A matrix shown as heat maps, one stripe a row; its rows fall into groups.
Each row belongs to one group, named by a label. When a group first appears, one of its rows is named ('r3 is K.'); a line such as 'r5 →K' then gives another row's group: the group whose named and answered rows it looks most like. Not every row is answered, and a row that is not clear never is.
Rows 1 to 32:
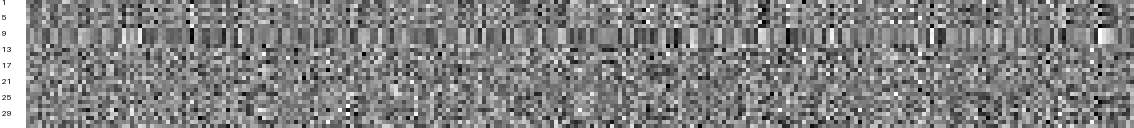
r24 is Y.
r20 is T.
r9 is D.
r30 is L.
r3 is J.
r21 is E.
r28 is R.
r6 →J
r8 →D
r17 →L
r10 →D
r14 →E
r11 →D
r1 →R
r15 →Y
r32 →T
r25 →J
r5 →E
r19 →L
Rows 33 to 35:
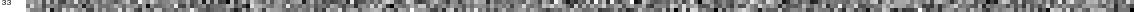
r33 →T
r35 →E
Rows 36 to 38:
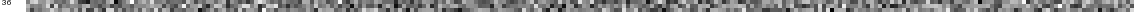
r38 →L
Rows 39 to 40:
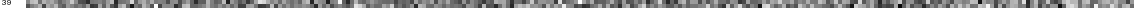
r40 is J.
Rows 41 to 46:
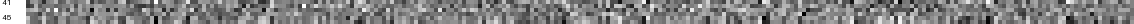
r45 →J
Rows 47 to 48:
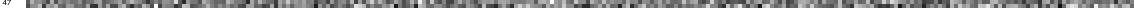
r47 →Y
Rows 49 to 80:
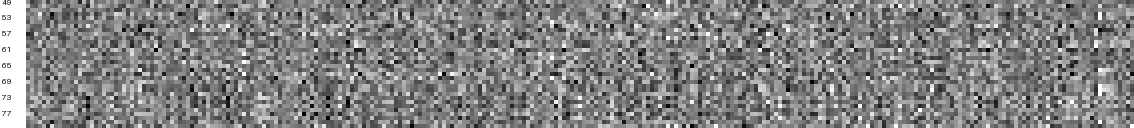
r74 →T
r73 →R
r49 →E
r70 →D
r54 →Y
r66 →D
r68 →Y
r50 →J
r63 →Y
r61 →J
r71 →D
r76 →E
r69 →T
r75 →R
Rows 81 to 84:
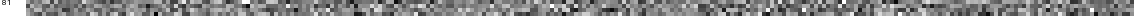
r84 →J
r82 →Y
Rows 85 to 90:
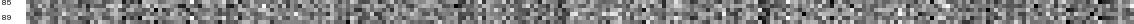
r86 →L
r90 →J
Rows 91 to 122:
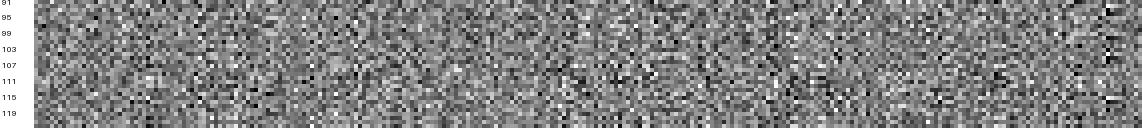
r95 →R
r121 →E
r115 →D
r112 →T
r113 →Y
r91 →J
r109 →J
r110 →T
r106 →L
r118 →L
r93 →L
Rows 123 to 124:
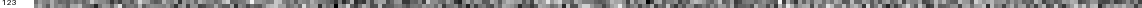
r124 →R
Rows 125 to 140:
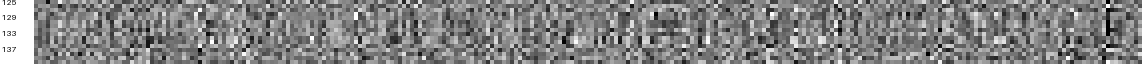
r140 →D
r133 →L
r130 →L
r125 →L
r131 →L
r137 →D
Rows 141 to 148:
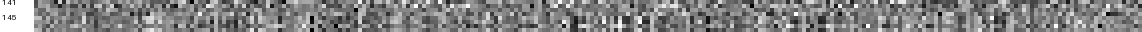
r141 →Y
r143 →J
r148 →T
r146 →T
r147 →R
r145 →T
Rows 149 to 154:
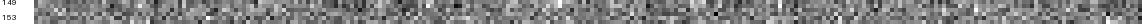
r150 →Y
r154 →D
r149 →Y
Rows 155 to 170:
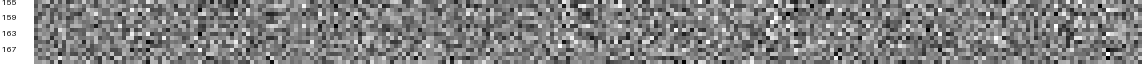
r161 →R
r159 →T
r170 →E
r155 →T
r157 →D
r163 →D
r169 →L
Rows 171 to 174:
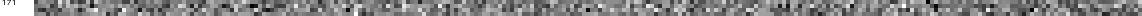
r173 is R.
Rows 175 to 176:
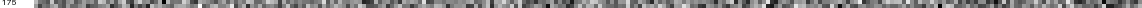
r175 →J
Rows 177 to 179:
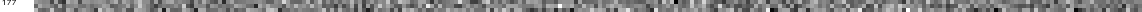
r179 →J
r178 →Y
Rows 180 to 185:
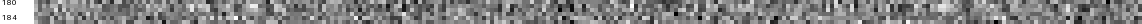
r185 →J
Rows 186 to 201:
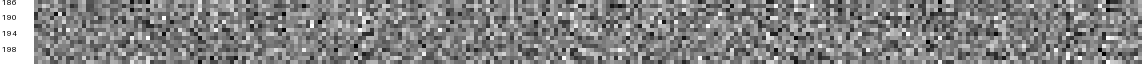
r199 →J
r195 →D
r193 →Y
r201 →D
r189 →Y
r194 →J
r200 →T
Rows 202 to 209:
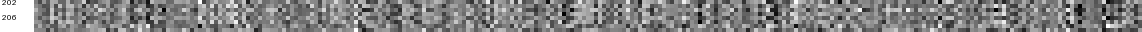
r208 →D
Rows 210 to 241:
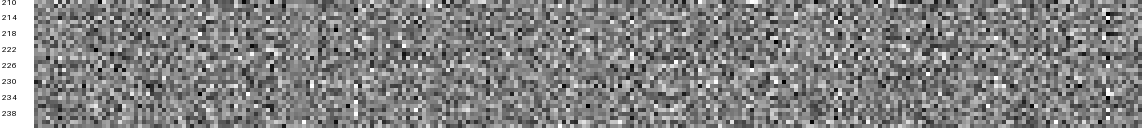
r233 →D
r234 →L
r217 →R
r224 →L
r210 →E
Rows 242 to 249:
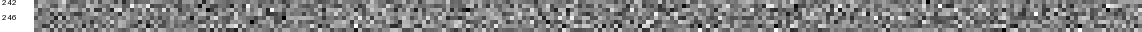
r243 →D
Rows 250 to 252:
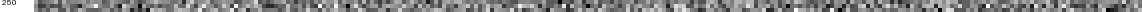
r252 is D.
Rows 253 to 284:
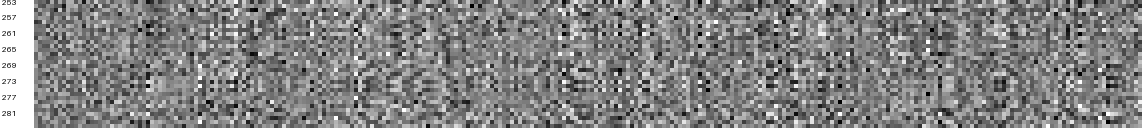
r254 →E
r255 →Y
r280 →Y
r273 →T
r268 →Y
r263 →E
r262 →Y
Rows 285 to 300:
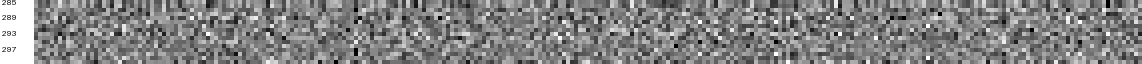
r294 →Y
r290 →T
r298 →T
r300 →R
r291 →E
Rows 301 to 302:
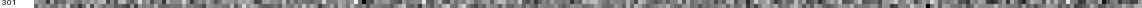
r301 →J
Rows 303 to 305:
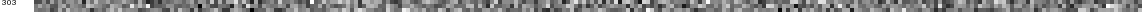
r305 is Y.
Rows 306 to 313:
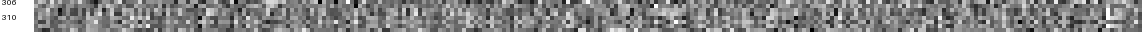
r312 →D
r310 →D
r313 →R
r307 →J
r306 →R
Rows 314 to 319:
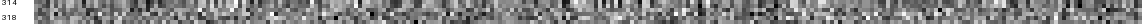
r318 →R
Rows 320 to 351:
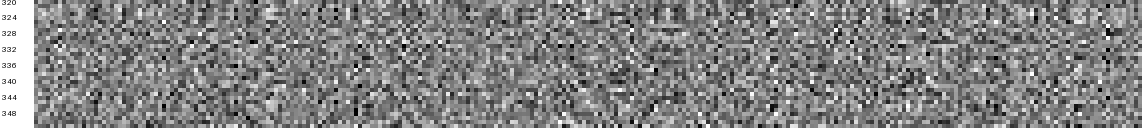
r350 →Y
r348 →T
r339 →E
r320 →Y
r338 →R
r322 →R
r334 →J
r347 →J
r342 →R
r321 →L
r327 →L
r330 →Y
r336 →T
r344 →L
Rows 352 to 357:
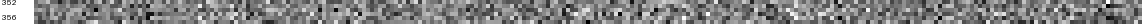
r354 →R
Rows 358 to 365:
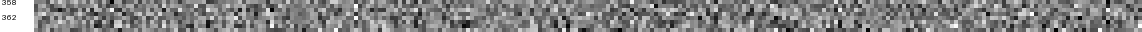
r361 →R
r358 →L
